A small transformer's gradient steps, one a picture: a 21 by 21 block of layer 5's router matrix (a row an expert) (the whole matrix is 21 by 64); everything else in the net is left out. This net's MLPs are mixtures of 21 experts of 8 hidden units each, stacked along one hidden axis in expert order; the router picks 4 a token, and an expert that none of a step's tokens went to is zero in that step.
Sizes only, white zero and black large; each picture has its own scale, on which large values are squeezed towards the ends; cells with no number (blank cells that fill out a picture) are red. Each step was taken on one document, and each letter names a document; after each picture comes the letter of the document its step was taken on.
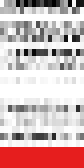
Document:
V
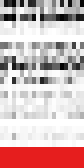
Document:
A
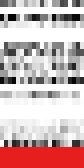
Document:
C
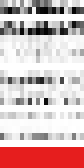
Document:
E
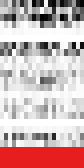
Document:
A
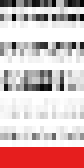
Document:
A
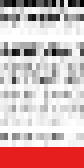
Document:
A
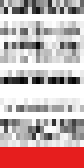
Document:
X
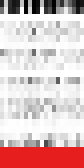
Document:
V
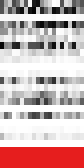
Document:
E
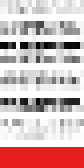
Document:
X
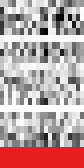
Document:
C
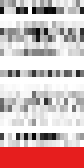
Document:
V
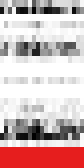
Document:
X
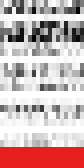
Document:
V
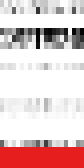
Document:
V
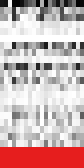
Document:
A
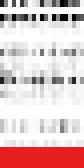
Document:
C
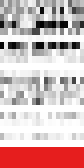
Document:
E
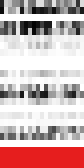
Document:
E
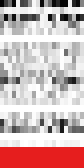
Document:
C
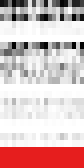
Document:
A
